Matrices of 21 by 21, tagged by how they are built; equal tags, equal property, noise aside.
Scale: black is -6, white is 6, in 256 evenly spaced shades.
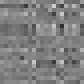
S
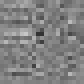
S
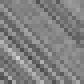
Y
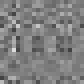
S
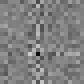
S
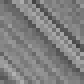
Y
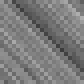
Y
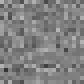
S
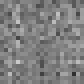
S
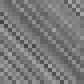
Y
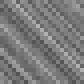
Y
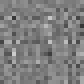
S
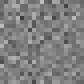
S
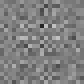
S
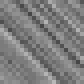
Y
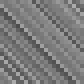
Y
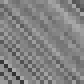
Y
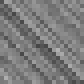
Y
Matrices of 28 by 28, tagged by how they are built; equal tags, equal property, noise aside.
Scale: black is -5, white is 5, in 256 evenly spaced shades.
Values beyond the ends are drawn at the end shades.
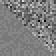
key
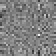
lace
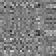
lace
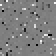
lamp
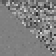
key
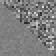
key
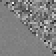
key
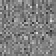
lace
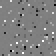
lamp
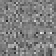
lace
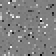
lamp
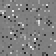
lamp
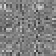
lace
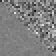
key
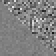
key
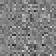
lace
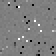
lamp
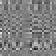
lace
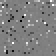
lamp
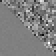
key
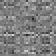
lace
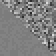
key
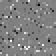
lamp
